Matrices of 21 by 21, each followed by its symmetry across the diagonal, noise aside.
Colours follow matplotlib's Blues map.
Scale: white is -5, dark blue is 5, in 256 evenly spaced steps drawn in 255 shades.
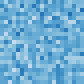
antisymmetric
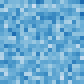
neither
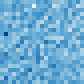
antisymmetric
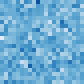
antisymmetric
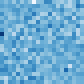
antisymmetric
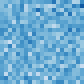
neither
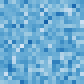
antisymmetric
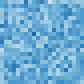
symmetric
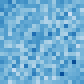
symmetric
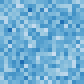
symmetric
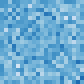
symmetric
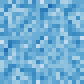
symmetric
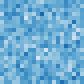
neither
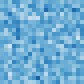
antisymmetric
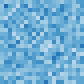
symmetric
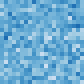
neither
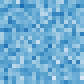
neither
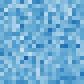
neither
